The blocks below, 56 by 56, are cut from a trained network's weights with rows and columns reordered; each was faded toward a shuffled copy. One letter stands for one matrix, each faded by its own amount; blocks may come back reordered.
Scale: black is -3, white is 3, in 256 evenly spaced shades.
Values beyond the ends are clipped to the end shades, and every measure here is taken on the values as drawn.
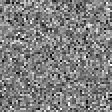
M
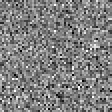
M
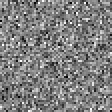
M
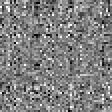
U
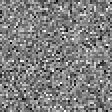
M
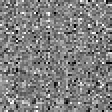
U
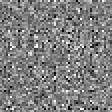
U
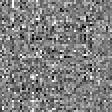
U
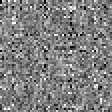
U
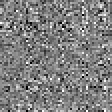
U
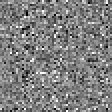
U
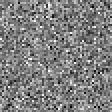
M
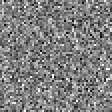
M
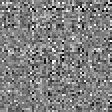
U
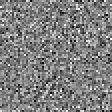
M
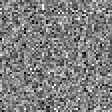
M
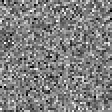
M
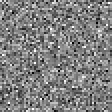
M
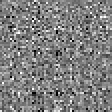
U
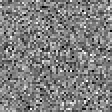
M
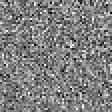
M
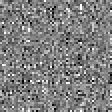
U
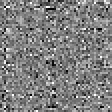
U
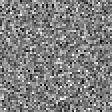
M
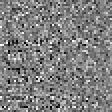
U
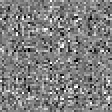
U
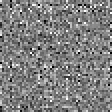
U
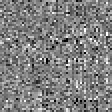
U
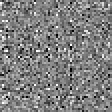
U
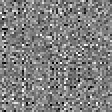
U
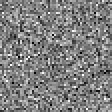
M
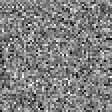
M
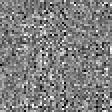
U
